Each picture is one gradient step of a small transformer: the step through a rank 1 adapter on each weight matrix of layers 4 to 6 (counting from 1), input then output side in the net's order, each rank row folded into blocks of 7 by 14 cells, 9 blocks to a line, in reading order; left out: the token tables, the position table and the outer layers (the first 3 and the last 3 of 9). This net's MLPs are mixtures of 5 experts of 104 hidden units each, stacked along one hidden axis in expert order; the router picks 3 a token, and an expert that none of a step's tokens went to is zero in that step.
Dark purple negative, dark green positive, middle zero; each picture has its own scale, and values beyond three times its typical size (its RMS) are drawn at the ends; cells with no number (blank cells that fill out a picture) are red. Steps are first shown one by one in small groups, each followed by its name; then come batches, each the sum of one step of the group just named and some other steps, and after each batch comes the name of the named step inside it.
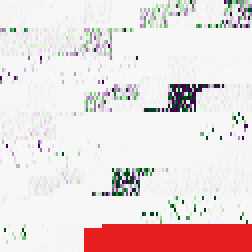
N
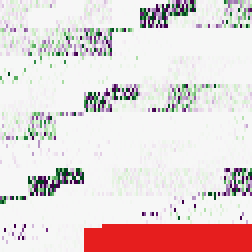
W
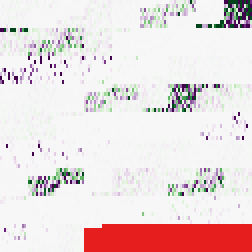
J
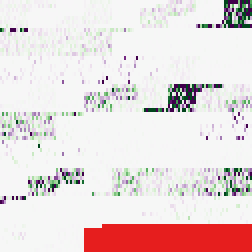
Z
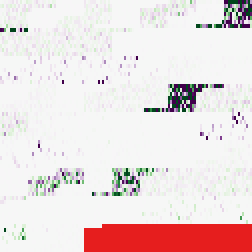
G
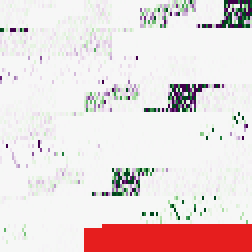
N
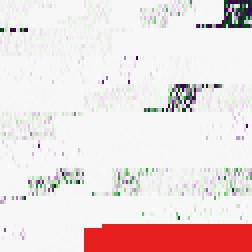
Z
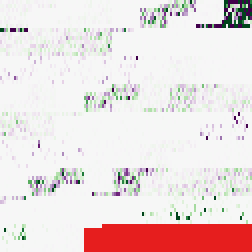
Z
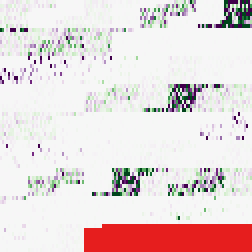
J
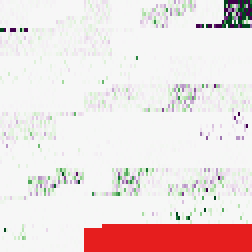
W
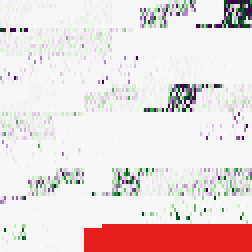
Z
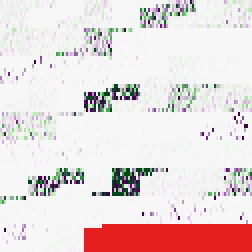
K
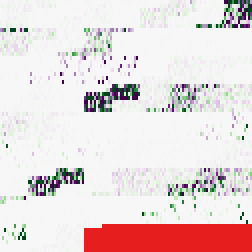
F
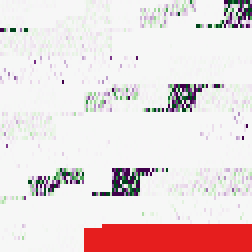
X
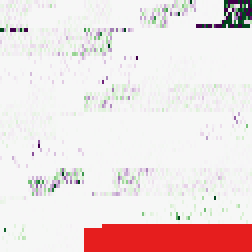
F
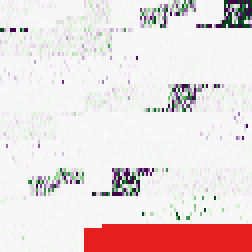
X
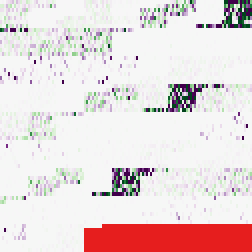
X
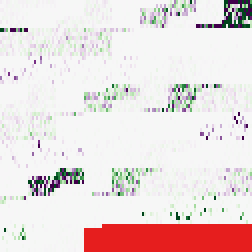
K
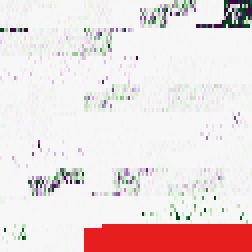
F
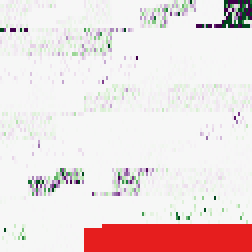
F
